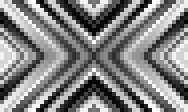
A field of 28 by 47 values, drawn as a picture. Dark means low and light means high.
Mirror symmetry: left to right and top to bottom. Slope: none. Seam: none.
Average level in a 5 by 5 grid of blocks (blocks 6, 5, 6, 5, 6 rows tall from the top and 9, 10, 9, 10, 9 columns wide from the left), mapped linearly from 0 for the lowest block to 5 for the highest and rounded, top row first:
4 1 0 1 4 | 2 2 1 2 2 | 5 2 0 2 5 | 2 2 1 2 2 | 4 1 0 1 4
